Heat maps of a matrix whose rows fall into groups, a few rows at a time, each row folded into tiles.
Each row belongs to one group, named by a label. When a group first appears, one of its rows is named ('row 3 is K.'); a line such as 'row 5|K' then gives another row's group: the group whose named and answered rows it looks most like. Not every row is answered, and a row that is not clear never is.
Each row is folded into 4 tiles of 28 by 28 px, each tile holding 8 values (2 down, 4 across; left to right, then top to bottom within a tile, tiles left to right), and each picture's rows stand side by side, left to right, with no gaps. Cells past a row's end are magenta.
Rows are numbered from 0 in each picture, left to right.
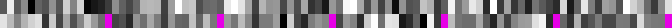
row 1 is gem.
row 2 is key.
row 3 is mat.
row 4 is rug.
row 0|key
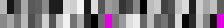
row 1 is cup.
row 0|gem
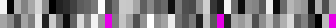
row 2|gem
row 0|rug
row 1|mat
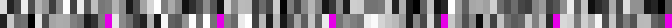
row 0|gem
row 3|mat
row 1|rug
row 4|rug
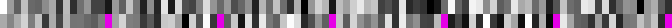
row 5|rug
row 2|cup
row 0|key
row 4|gem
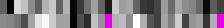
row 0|mat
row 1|key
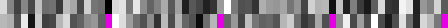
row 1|key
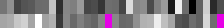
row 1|mat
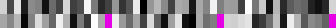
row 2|key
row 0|mat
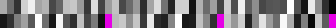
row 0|gem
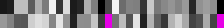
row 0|mat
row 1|cup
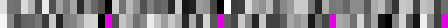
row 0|rug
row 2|gem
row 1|mat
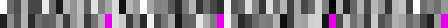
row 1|rug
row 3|gem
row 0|gem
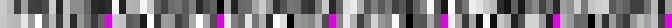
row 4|rug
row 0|key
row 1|rug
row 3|mat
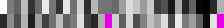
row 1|key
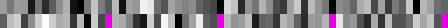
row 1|rug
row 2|cup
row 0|mat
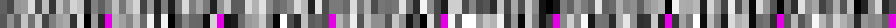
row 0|gem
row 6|cup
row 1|key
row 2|gem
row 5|cup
